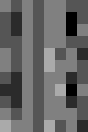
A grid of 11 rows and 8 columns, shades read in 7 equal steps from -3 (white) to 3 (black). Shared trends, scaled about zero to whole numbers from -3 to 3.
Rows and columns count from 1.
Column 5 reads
0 0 0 0 -1 -1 0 0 0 0 -1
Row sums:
4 8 7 5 4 2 7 7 7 3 2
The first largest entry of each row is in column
2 7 7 1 8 2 2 7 2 2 8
